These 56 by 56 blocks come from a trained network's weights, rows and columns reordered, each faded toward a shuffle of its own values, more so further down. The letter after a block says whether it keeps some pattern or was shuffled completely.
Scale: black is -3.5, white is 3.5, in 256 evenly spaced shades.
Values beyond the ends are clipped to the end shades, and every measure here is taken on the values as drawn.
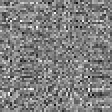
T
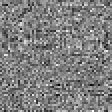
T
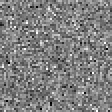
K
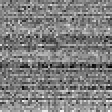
T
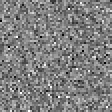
K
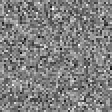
K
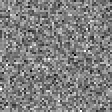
K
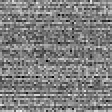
T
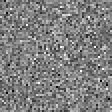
K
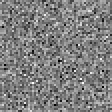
K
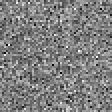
K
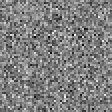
T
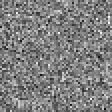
K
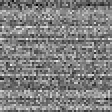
T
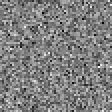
K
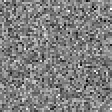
K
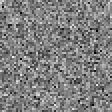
K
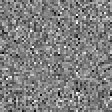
T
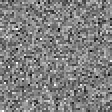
K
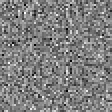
T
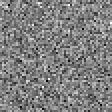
K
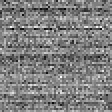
T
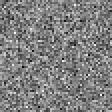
K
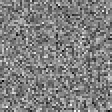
K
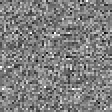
T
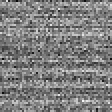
T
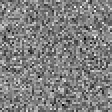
K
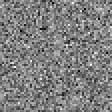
K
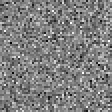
K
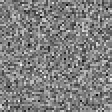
K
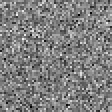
K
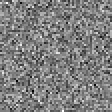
K
